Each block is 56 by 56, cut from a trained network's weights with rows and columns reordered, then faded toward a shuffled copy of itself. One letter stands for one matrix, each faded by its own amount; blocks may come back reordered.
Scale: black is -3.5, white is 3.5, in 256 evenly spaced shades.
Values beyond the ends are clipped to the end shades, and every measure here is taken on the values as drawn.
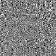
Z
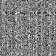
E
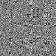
Z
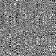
Z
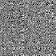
Z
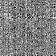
E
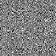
Z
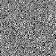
Z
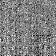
E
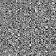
Z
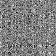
E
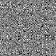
Z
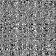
E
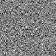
Z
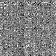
E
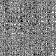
E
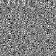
Z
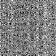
E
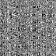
E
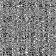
E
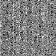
E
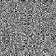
Z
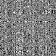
E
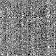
E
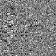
Z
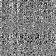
E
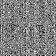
E
